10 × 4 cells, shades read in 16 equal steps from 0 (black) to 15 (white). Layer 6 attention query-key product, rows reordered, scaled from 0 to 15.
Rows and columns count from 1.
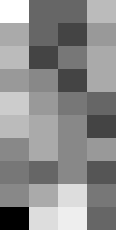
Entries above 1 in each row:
4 4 4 4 4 4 4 4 4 3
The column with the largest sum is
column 1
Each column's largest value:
15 13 14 11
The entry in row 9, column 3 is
13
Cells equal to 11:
3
